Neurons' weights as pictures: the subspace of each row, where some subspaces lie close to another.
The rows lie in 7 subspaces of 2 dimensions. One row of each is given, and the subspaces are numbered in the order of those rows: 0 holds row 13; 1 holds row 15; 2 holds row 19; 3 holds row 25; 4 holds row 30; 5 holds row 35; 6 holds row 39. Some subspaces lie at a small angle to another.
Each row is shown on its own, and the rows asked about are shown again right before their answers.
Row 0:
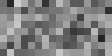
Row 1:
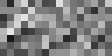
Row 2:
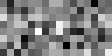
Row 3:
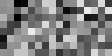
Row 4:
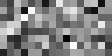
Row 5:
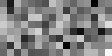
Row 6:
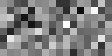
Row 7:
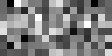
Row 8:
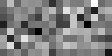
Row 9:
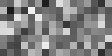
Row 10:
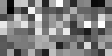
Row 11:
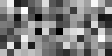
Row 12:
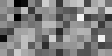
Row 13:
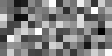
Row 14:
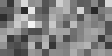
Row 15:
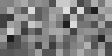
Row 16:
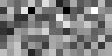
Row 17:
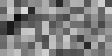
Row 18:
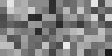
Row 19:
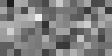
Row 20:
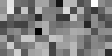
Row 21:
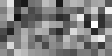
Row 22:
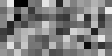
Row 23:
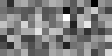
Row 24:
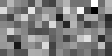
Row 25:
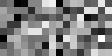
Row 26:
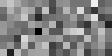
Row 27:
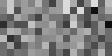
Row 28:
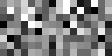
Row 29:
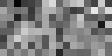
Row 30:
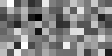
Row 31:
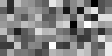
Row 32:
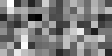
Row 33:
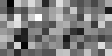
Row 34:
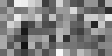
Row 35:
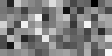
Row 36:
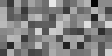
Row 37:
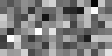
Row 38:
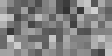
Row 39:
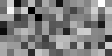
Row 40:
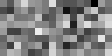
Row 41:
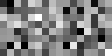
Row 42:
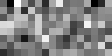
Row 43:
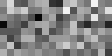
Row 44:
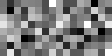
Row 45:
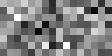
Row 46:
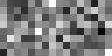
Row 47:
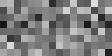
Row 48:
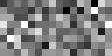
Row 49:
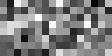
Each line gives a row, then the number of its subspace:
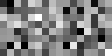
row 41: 4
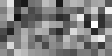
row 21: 0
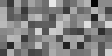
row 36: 0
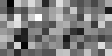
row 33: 4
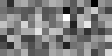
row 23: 5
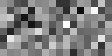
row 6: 1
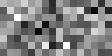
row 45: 4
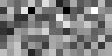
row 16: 6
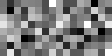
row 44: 0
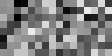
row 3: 3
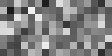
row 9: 6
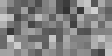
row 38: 1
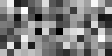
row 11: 3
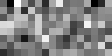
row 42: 5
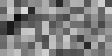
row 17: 2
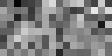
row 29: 4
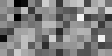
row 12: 3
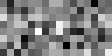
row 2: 3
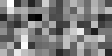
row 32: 4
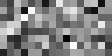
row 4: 5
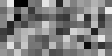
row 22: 0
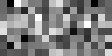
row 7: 5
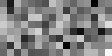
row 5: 0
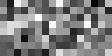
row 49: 2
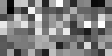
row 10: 6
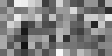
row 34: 4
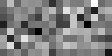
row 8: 5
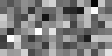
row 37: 5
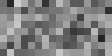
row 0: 3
